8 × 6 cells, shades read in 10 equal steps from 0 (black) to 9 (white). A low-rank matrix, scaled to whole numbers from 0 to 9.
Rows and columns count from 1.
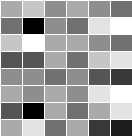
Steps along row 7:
down up down up up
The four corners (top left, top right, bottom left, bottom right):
6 4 6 1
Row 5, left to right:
5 5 4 5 3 2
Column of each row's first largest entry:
2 6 2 6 1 6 6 2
